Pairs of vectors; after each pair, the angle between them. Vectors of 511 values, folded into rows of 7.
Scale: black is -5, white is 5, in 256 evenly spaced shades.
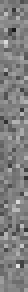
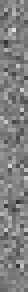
nearly opposite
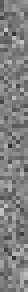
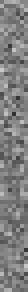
orthogonal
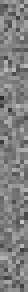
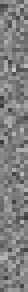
nearly parallel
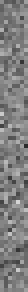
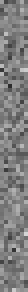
orthogonal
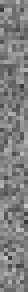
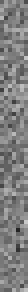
partly opposed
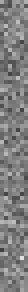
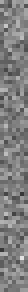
nearly parallel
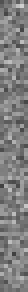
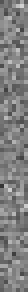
nearly parallel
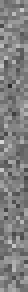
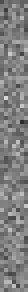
orthogonal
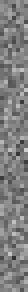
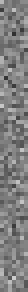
orthogonal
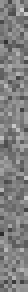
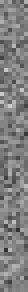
orthogonal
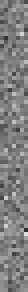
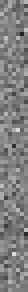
nearly opposite
